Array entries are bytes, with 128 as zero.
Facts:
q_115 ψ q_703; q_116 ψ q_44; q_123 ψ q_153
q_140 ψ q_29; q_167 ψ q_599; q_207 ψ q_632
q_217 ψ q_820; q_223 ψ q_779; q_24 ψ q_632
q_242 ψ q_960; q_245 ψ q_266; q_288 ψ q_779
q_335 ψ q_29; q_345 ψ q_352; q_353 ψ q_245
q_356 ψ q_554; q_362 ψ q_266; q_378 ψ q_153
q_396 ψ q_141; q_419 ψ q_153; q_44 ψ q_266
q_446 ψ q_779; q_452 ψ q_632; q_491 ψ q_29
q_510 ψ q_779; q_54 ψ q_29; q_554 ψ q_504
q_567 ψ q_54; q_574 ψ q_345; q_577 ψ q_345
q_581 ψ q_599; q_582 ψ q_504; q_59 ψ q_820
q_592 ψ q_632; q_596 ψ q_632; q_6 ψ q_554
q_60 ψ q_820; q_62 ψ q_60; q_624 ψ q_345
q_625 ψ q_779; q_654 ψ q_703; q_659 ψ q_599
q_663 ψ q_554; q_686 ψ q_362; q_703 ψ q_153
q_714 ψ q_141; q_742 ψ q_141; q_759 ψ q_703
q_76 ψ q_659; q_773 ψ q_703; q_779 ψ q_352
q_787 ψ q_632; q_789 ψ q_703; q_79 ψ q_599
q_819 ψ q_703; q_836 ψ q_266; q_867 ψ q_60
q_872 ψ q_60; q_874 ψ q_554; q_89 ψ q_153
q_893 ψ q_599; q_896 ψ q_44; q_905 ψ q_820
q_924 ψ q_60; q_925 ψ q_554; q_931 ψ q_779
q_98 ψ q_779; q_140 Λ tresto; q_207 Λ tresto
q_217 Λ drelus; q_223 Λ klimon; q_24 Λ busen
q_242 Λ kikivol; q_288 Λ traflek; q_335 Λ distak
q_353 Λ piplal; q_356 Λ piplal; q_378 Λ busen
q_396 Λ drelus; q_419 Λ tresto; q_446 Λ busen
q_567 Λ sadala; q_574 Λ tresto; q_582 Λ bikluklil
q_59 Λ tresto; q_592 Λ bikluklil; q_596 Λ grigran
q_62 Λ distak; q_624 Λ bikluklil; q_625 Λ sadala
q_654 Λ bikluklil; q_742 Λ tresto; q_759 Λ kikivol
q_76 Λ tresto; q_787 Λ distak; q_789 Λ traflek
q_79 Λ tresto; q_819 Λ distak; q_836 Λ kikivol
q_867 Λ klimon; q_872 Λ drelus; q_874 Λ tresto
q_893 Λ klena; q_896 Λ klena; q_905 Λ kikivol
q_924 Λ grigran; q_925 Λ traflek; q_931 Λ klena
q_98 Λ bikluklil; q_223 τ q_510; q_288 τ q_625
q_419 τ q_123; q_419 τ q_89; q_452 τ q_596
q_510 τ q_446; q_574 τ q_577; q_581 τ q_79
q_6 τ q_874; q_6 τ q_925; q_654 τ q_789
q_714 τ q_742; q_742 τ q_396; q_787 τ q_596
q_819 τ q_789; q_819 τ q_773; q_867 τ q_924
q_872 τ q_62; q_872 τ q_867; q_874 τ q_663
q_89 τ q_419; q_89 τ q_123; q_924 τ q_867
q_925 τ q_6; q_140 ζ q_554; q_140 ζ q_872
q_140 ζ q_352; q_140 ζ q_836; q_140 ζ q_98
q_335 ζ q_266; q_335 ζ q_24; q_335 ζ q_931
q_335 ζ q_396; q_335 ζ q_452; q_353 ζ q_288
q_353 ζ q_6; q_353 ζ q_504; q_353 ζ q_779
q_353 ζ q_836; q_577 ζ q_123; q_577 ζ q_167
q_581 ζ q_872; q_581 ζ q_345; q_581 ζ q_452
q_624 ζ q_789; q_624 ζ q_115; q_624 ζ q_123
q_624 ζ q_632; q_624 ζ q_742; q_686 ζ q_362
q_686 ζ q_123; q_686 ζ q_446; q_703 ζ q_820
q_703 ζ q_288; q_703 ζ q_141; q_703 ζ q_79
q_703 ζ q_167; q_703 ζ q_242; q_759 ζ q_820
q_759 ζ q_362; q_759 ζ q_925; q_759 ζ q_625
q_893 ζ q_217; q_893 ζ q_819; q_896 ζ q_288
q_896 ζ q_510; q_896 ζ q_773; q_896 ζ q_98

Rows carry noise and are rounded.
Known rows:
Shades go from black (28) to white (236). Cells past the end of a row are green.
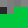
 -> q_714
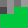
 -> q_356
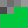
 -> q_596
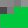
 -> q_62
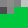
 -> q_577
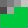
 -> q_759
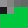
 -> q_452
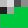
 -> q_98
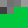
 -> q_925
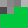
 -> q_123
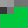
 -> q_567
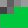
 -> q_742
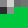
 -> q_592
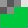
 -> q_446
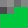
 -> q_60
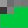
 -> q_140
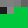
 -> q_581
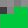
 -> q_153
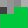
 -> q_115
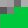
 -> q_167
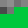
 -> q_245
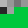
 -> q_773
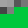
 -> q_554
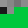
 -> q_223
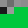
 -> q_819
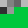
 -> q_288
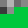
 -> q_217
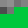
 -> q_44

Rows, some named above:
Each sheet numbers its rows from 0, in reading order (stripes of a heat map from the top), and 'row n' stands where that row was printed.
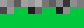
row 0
q_836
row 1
q_867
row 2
q_419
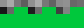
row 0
q_867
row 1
q_867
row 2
q_266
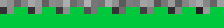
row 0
q_345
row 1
q_352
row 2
q_896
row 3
q_79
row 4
q_874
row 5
q_554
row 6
q_574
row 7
q_510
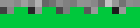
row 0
q_703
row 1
q_396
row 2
q_62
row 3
q_242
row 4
q_819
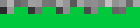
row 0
q_396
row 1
q_567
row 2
q_779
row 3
q_577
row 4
q_362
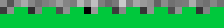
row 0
q_378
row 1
q_787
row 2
q_123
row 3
q_654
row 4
q_624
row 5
q_345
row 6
q_905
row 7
q_335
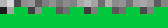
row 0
q_98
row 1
q_24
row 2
q_686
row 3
q_625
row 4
q_632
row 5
q_504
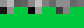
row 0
q_872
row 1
q_654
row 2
q_266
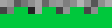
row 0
q_554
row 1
q_931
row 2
q_789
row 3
q_378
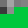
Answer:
q_893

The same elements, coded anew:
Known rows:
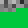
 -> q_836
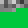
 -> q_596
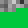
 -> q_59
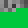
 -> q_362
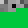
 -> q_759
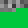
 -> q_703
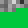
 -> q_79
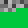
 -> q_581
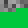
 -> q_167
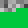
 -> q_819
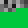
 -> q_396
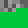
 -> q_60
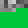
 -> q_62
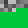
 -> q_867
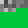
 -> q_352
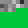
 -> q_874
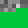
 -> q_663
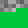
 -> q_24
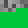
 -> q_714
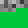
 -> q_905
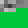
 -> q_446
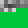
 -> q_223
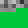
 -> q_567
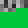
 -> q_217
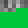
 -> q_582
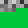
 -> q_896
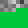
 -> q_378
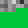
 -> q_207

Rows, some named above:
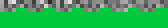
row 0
q_924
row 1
q_123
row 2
q_924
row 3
q_6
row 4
q_24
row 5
q_6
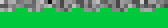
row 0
q_574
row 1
q_140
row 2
q_115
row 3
q_787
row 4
q_115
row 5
q_577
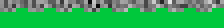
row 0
q_362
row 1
q_686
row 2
q_452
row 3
q_872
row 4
q_24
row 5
q_789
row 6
q_288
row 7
q_378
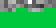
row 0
q_787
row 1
q_625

